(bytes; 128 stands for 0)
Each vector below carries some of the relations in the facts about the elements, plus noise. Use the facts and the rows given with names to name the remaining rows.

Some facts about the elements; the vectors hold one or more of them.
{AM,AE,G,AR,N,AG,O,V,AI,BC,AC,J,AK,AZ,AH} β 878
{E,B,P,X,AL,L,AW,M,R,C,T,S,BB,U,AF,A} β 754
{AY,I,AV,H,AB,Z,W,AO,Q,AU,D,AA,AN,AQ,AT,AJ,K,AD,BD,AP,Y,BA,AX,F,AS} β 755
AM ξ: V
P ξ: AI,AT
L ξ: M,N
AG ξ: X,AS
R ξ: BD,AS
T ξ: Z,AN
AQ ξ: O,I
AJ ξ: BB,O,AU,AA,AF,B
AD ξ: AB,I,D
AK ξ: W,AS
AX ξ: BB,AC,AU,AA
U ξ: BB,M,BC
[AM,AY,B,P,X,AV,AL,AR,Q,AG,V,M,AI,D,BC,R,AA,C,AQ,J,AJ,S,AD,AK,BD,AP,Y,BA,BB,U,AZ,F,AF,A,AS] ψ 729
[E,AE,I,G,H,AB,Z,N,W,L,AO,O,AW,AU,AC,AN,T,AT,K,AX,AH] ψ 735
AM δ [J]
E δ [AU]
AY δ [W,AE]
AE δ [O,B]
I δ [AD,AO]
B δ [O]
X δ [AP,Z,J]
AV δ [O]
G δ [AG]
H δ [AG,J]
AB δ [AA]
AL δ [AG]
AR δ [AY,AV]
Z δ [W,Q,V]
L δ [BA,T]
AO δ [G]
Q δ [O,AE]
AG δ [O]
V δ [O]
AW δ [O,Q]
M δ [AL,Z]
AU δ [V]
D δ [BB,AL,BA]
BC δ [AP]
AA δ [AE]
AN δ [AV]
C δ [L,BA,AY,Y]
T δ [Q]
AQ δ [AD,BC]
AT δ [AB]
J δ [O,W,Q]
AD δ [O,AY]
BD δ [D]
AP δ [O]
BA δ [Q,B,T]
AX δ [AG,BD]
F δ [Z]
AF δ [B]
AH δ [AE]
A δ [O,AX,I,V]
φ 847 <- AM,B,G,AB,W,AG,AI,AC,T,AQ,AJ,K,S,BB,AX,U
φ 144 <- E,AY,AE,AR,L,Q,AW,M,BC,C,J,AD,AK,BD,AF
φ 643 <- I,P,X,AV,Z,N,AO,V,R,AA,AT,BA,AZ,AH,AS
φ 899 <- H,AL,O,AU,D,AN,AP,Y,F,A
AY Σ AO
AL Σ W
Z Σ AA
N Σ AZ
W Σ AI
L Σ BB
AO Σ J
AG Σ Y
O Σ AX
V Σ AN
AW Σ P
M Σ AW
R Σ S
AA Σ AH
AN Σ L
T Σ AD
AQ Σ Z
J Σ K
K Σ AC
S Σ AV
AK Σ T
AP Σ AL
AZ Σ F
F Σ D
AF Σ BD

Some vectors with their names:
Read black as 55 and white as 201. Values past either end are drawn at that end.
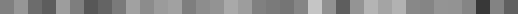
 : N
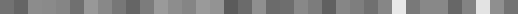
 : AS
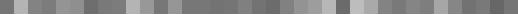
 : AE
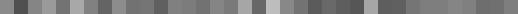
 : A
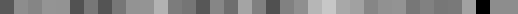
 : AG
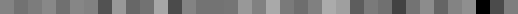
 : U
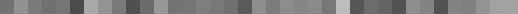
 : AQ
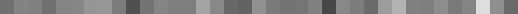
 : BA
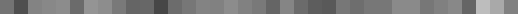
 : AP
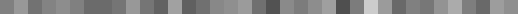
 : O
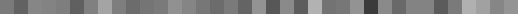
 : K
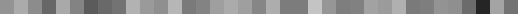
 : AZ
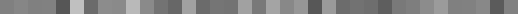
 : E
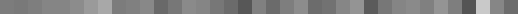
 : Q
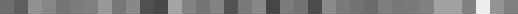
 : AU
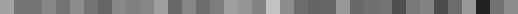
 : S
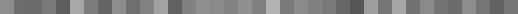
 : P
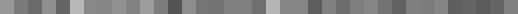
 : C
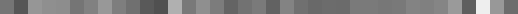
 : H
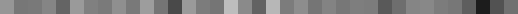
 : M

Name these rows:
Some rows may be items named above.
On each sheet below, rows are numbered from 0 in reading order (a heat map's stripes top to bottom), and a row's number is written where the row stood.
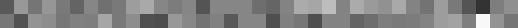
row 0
AK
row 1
AU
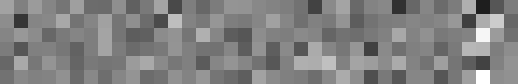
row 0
BB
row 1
F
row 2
I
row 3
K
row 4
AK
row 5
AB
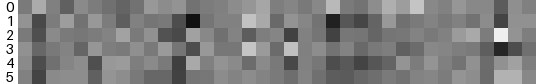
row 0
V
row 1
AL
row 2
AU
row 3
M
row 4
AN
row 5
AP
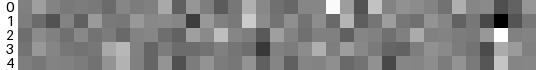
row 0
J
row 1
L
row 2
AT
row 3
AD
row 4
AY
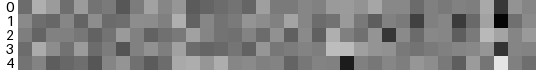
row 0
AI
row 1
T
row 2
K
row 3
AM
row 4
Z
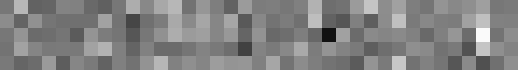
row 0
AH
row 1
AO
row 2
AA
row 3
AD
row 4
R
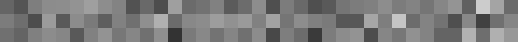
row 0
Y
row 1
R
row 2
W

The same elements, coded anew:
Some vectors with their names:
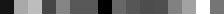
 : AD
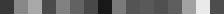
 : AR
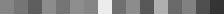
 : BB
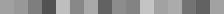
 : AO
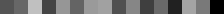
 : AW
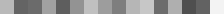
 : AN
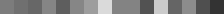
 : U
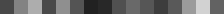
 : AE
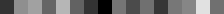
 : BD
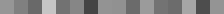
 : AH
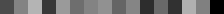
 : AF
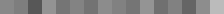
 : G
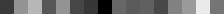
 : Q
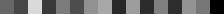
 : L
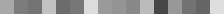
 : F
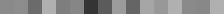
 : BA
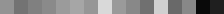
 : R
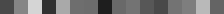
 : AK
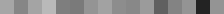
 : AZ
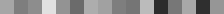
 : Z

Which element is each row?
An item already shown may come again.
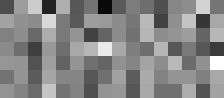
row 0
AY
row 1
AA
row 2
AT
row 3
A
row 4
Y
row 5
I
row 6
AH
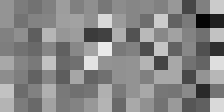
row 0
AG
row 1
R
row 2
AS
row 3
U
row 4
F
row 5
AI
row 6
N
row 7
O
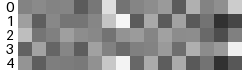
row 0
AQ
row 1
T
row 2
V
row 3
AB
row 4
T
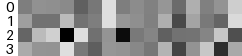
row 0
AQ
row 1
F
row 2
J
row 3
AA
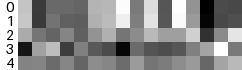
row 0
AL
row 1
AL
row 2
AP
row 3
AD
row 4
AM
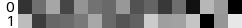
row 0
E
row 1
W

